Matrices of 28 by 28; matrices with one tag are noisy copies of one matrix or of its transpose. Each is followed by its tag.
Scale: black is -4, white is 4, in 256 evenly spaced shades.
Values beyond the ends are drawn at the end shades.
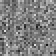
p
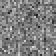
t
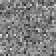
p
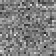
p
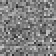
t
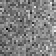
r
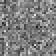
p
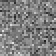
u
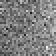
r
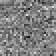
p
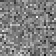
u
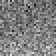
r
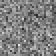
t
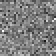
u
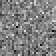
u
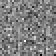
t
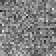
u
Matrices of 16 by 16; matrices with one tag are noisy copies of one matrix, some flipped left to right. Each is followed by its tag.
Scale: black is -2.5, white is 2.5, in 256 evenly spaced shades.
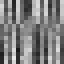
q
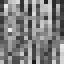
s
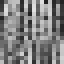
s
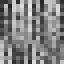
s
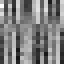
q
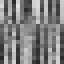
q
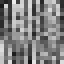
s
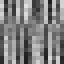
q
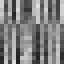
q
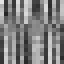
q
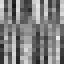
q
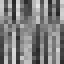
q
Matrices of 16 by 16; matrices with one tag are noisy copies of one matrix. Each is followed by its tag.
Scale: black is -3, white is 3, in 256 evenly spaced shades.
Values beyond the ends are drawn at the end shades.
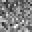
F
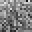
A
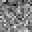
F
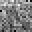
A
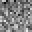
F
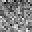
F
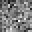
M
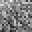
A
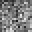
M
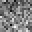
F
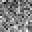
F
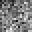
M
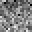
F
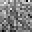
A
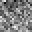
F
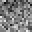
F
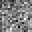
M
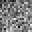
M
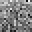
A
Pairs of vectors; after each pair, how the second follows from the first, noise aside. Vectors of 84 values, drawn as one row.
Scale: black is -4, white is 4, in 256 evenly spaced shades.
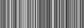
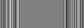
partly zeroed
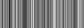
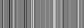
partly zeroed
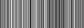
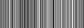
reversed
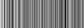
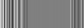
partly zeroed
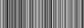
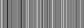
partly zeroed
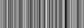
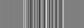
partly zeroed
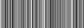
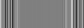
partly zeroed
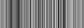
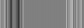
partly zeroed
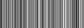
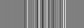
partly zeroed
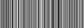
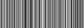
reversed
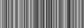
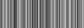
reversed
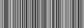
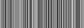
reversed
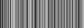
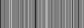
partly zeroed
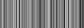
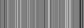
partly zeroed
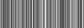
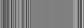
partly zeroed
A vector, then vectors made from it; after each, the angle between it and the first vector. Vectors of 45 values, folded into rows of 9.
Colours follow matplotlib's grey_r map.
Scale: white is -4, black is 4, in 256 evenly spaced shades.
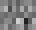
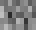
partly aligned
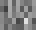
nearly opposite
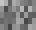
partly aligned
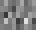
partly opposed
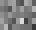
partly aligned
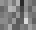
partly opposed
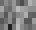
partly aligned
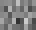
nearly opposite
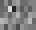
partly opposed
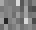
partly opposed
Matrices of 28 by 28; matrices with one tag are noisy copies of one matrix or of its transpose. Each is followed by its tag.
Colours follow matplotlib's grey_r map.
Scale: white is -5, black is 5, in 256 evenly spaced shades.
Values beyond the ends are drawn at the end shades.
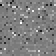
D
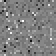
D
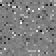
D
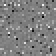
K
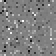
D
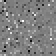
D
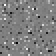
K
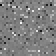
D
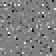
K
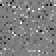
D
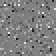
K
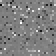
D
